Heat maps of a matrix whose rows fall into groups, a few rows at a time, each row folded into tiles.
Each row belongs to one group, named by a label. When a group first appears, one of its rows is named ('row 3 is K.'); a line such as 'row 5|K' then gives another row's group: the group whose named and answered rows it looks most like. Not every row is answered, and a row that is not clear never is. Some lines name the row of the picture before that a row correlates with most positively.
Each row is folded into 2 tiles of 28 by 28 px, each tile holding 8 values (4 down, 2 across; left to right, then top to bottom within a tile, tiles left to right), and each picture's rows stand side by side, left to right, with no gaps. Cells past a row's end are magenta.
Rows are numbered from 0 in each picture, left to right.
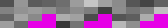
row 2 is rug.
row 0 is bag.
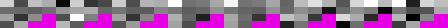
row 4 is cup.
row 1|bag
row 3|cup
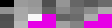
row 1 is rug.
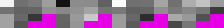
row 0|cup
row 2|cup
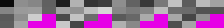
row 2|rug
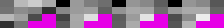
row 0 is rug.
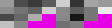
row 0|rug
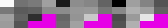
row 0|cup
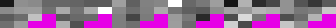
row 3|cup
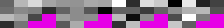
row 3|bag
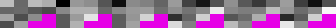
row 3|rug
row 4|rug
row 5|rug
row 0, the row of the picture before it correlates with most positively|2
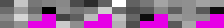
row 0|bag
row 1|rug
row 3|bag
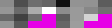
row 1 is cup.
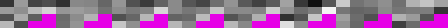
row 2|rug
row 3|rug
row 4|rug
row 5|rug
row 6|cup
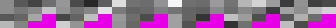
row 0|rug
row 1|rug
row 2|cup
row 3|cup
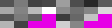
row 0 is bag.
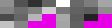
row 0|rug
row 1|cup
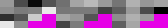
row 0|rug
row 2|bag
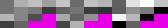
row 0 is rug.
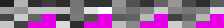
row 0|bag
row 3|rug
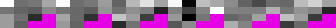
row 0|cup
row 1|cup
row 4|rug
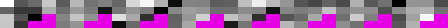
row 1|bag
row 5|rug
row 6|bag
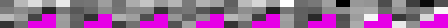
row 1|cup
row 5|cup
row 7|rug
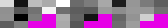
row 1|cup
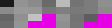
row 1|cup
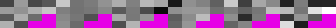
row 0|bag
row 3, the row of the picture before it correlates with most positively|0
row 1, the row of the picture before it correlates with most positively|1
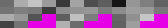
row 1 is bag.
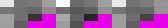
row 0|cup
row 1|cup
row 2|cup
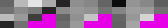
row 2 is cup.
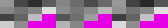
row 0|rug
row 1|rug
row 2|rug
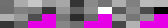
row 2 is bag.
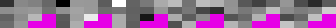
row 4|rug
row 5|rug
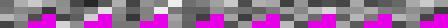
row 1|rug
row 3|cup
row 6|bag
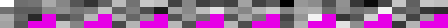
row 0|cup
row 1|rug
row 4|bag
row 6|rug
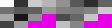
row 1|rug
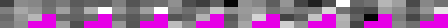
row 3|rug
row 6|cup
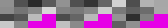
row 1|rug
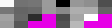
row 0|cup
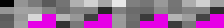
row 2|cup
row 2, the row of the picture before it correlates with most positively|0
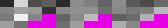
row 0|bag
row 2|rug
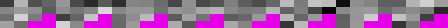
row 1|rug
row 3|bag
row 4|rug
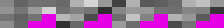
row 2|bag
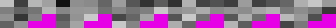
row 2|rug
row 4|bag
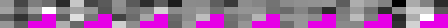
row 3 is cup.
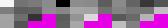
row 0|cup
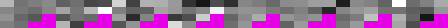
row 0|cup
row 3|rug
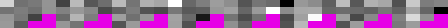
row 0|cup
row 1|bag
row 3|cup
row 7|bag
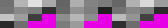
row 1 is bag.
